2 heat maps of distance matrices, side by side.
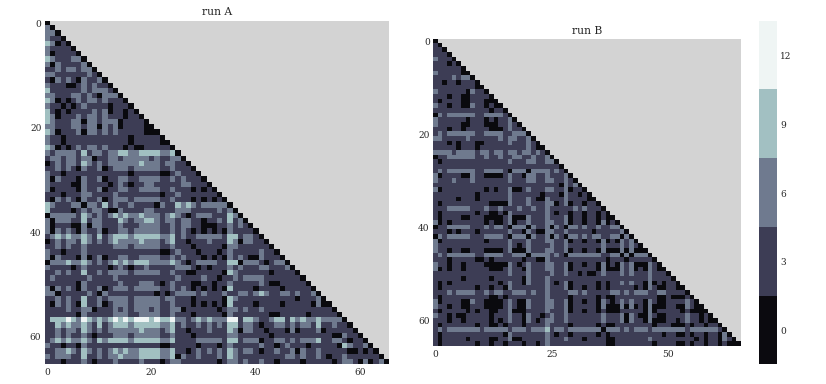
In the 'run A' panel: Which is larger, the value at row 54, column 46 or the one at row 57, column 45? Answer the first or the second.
the second
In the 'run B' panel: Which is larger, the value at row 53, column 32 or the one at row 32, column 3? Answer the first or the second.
the second
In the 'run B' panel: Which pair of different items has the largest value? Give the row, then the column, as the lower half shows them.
62, 24
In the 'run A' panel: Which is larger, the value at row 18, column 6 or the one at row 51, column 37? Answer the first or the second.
the first
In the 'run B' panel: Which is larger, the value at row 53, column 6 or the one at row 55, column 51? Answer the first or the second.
the first
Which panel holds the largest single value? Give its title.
run A
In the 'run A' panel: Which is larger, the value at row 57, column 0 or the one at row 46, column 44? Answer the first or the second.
the second
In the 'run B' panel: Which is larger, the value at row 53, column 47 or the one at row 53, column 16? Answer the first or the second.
the second
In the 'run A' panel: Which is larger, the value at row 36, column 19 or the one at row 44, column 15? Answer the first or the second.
the first
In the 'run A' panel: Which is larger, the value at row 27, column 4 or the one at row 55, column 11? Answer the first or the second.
the first
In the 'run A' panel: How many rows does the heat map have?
66
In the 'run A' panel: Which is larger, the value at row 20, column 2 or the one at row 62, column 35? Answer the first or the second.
the second
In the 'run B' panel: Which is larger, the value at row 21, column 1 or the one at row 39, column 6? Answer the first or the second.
the first
